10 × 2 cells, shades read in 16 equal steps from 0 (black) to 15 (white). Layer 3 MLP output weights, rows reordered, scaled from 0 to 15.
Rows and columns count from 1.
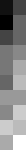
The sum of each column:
64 92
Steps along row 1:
up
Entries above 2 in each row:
1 1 2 2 2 2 2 2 2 2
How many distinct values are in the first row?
2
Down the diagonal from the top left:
1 6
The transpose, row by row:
1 0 4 7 7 6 9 8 12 10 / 4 6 6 8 10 11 9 12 11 15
